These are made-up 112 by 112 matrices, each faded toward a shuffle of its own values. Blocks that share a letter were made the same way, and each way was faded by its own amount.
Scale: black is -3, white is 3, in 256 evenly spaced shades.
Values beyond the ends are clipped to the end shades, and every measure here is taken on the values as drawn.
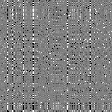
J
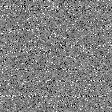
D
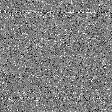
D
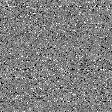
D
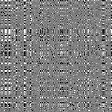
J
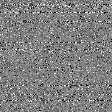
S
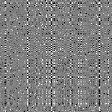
J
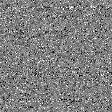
D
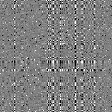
J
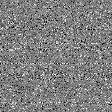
D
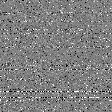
S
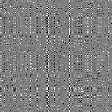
J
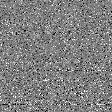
D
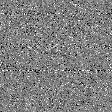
D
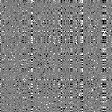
J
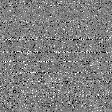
S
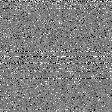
S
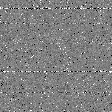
D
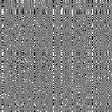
J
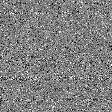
D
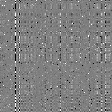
J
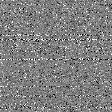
S
